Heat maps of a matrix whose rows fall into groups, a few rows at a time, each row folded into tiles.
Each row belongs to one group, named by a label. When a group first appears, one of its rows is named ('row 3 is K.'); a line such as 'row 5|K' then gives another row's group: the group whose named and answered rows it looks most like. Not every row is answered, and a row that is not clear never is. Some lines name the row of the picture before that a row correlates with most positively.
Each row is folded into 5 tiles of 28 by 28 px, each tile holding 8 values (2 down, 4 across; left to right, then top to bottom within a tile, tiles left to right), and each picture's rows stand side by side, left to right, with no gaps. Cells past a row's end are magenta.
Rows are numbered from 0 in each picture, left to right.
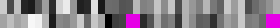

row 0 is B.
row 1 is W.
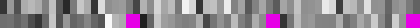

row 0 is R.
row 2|W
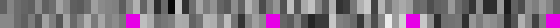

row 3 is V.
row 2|R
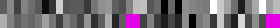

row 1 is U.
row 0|V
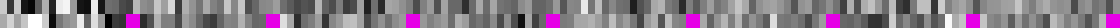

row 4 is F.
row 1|W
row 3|V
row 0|B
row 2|V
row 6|R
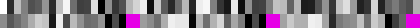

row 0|B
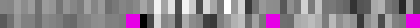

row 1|W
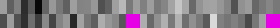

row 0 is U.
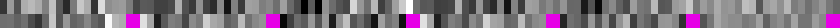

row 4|U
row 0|R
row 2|U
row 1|V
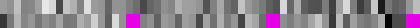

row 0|W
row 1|R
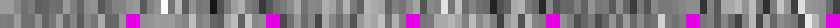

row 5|R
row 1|F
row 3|F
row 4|V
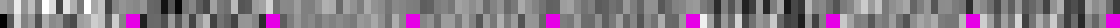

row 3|R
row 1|U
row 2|W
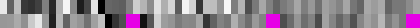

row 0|B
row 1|W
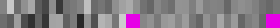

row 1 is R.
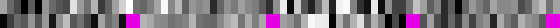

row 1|F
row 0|U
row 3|U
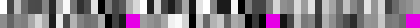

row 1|B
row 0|B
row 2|W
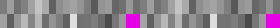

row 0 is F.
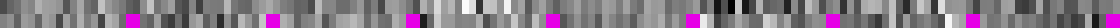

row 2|V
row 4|W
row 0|R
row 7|V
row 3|W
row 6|R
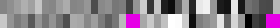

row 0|F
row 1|B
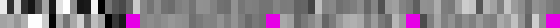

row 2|V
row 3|W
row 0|B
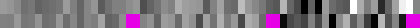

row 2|U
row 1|R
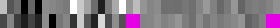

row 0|U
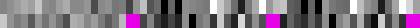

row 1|U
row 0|F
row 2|U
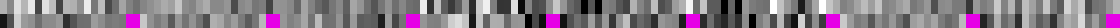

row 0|W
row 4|U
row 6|F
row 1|F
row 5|U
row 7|W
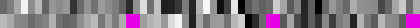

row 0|F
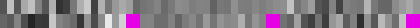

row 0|R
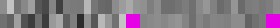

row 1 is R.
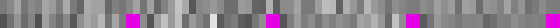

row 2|W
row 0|W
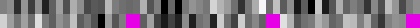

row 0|V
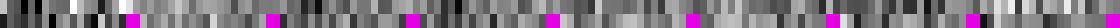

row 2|U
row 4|V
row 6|V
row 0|U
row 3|U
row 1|F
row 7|W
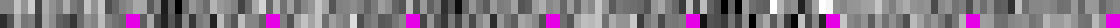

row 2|F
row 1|U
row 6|F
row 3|U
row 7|V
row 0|W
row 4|F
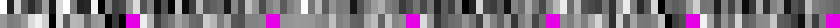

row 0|B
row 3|V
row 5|V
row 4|B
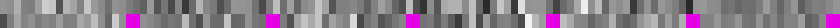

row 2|F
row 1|V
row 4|F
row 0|W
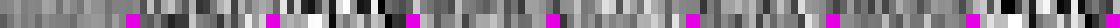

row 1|R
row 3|V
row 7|B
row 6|V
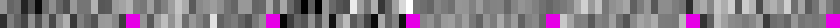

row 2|U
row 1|F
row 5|W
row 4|F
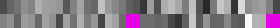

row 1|R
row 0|R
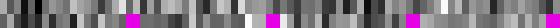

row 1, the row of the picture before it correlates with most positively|1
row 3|F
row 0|U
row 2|V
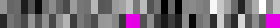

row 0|U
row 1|U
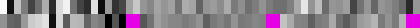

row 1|W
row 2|F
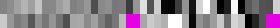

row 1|B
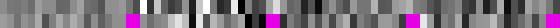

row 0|V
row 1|B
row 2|U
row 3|V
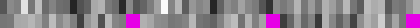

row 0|F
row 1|F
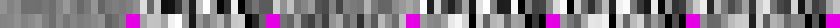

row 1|B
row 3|B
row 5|B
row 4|B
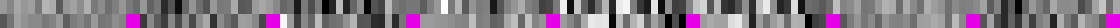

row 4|B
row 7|U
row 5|B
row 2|V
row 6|W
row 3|F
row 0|W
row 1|U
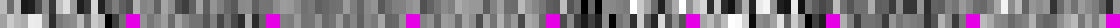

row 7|F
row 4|U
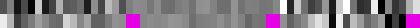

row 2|B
